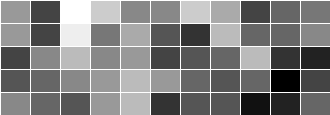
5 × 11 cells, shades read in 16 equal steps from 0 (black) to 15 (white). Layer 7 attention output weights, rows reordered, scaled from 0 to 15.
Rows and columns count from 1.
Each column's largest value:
9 8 15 12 11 9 12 11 11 6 8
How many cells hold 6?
9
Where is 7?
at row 1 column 11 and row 2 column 4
